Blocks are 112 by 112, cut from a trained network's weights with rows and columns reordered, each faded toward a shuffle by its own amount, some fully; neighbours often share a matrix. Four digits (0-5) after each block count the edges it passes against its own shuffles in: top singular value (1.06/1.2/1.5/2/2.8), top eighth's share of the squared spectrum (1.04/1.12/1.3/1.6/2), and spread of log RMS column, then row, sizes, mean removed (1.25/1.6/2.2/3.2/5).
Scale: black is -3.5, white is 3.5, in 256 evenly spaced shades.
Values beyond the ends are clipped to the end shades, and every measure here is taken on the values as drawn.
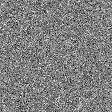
0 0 0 0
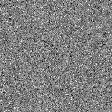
3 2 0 0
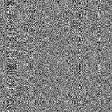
4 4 3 2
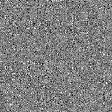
4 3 1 2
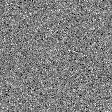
0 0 0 0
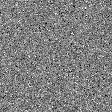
0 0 0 0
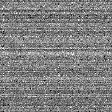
5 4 2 2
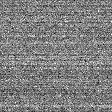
4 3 1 1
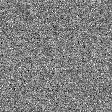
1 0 0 0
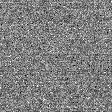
2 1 0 0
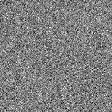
4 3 1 1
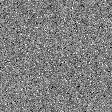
0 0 0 0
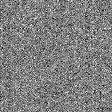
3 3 1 2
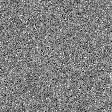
0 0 0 0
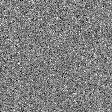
1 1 0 0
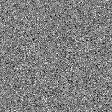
3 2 0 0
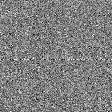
3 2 0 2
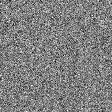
2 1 0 0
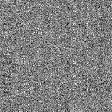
3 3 1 1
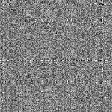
4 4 2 2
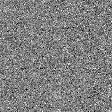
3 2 1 1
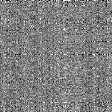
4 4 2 3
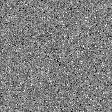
1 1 0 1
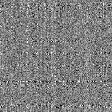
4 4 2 3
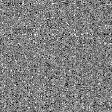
3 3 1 2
